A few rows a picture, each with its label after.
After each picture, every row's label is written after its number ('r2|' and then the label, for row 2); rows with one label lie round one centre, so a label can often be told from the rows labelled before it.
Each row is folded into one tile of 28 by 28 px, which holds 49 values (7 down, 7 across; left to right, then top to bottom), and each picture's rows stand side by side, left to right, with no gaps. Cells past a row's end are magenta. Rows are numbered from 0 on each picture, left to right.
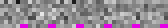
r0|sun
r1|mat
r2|sun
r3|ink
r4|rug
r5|rug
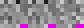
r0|sun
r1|sun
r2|ink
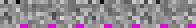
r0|sun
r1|rug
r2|ink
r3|sun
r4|ink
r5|sun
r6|ink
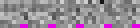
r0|rug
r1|rug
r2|ink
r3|sun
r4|ink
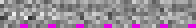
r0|mat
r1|mat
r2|rug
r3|rug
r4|ink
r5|ink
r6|rug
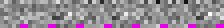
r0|ink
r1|rug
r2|mat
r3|sun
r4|mat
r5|sun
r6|sun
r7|mat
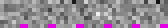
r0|rug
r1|ink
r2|sun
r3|mat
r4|ink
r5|sun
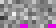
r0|mat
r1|ink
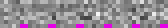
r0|ink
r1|rug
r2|rug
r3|mat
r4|ink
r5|mat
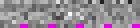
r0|rug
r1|rug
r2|mat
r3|sun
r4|sun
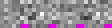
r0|ink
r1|mat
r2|rug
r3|mat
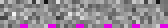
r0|mat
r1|sun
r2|mat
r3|rug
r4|ink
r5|sun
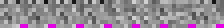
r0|sun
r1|sun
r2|sun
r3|sun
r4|ink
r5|ink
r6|rug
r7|sun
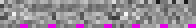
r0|mat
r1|rug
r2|rug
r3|rug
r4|mat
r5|sun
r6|sun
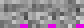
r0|rug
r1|rug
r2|ink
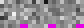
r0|mat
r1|sun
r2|ink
